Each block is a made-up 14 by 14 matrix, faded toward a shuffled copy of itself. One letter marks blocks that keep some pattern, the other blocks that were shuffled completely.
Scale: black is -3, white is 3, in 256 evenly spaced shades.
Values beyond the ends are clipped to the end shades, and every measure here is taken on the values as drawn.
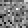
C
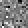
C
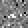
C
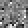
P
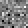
P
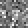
P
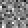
P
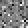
P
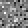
C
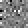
P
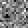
P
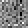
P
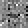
P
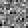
C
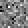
C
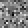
C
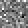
C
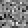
C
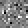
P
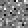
C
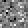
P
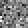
C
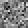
P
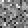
C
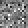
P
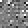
P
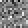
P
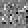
P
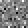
C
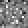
C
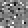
P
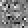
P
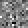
C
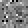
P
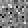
P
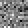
P
